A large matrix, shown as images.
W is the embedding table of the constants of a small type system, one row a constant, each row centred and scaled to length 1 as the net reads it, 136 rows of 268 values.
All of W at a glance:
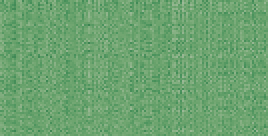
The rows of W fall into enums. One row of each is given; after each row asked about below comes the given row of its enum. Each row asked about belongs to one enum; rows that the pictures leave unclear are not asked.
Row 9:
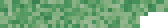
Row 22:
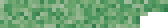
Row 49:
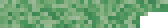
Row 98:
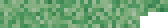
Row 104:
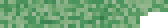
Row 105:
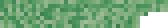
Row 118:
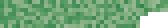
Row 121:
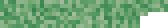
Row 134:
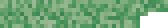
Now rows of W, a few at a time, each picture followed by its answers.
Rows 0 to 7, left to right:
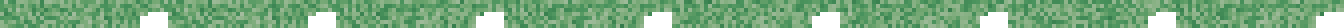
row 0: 121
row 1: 121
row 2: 105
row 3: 105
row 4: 9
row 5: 9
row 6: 104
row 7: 105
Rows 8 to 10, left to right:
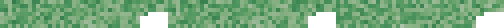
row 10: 118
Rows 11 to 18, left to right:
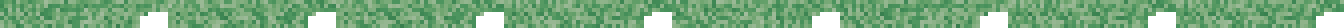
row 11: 105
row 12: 49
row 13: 49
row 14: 134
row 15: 121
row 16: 105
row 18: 134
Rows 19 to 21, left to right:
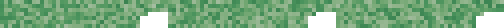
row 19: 118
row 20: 9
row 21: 49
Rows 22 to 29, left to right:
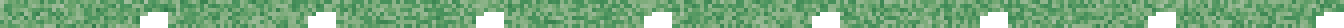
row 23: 9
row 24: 104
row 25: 104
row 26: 9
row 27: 121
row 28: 118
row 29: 134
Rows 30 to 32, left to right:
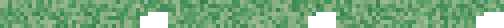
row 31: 9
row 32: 121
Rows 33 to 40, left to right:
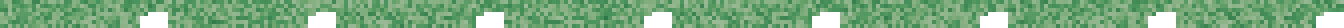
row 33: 9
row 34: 104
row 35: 134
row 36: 104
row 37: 134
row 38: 9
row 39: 9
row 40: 49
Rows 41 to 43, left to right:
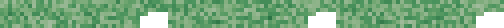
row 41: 134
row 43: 104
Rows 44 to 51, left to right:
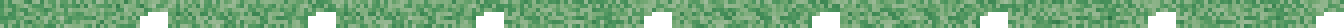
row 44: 118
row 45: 134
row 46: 134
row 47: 104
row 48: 49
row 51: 104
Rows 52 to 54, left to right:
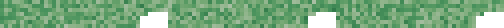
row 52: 118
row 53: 22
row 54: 105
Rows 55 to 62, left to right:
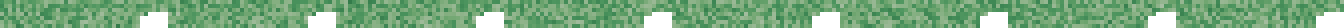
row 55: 105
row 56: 9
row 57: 9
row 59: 121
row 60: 49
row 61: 118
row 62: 121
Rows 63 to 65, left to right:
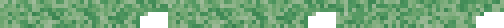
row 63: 49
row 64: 49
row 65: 9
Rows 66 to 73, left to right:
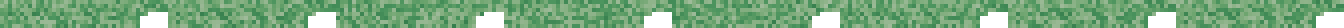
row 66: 134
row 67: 49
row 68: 105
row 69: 104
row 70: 118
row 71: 134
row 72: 49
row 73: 49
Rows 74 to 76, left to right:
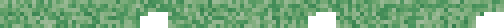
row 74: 134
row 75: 121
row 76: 105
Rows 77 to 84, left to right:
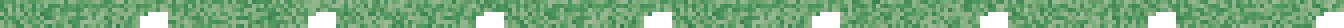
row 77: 105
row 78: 104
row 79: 134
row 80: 105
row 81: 105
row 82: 9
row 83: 121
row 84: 118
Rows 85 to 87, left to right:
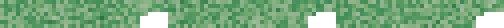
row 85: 104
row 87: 118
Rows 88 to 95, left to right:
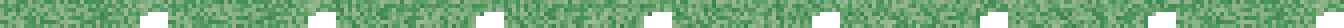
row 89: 104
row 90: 105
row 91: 105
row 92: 121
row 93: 134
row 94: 49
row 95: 104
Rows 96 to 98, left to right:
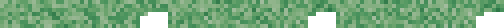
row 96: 49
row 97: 98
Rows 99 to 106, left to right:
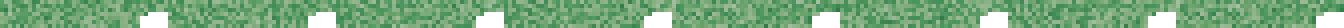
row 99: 9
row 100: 121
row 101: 118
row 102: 118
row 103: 22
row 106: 22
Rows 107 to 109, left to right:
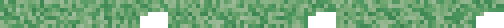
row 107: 121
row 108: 134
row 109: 49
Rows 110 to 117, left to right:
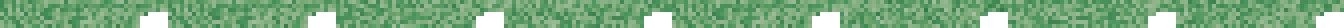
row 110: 105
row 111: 105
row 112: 118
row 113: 134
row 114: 105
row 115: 98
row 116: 104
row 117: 9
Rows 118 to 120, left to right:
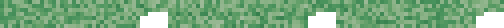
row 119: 134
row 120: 104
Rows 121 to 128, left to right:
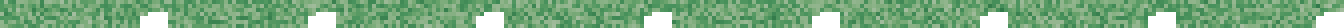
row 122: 104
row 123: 9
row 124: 134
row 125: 104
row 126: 98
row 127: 134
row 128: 118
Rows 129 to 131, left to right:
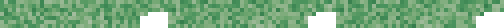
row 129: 121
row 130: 9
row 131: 9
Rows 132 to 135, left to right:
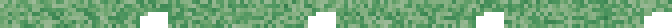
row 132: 49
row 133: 118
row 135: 104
